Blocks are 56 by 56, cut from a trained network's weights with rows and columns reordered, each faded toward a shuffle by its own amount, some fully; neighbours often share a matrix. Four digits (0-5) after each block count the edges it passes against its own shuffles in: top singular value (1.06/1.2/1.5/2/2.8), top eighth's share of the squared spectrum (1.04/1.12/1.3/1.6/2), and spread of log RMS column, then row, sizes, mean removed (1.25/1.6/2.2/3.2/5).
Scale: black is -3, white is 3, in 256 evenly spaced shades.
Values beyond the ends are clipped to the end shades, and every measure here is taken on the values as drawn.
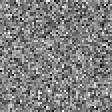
1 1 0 0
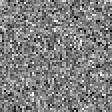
0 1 0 0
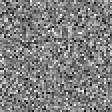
0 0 0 0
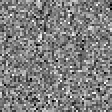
0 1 0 0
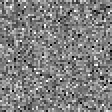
0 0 0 0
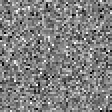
0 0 0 0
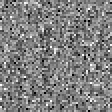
0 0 0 0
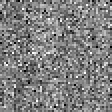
1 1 0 1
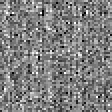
3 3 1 2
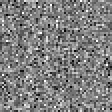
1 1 0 0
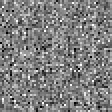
2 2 0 1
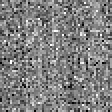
2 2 0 2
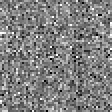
1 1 0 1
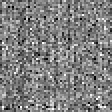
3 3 0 2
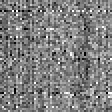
3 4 0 3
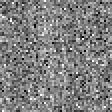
1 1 0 1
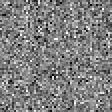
1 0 0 0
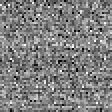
2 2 1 0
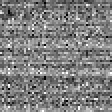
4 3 2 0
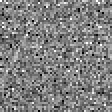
1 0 0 0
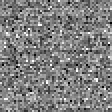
2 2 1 0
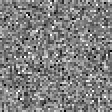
0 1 0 0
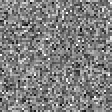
2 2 0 0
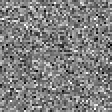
1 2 0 0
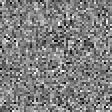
3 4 1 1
